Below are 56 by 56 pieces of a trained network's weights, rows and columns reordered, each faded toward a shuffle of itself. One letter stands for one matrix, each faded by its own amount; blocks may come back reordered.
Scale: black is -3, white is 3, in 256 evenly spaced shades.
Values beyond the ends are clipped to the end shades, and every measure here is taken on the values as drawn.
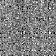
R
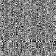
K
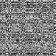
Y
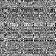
Y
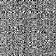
K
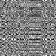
Y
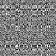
Y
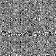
R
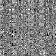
K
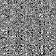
K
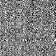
R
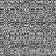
Y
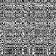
Y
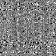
R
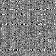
R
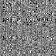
K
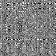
R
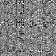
R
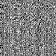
K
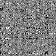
R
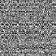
Y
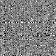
R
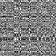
Y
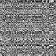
Y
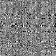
R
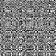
Y
